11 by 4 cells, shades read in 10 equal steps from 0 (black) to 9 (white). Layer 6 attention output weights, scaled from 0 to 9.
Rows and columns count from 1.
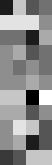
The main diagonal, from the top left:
1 8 1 4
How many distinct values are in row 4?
4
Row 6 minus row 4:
0 -1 3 1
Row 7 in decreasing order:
9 7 7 0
